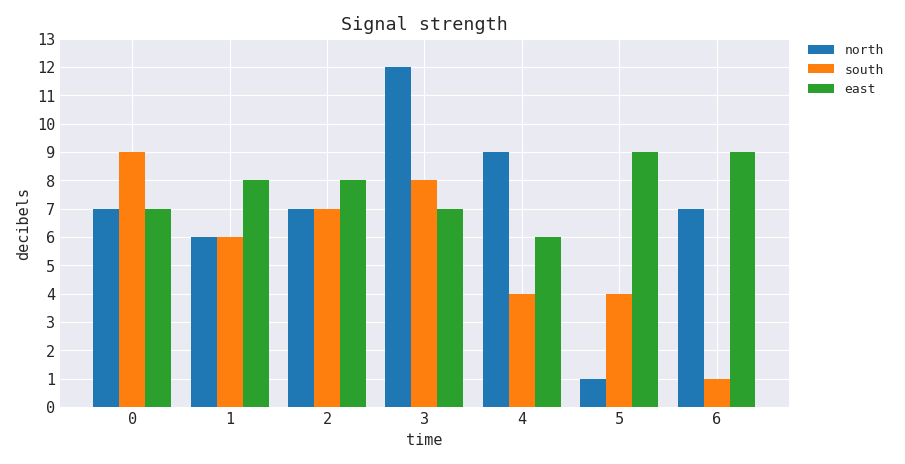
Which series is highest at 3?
north
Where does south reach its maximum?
0
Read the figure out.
Title: Signal strength
x-axis: time, ticks 0 1 2 3 4 5 6
y-axis: decibels, ticks 0 1 2 3 4 5 6 7 8 9 10 11 12 13
Legend: north, south, east
Values:
north: 7 6 7 12 9 1 7
south: 9 6 7 8 4 4 1
east: 7 8 8 7 6 9 9
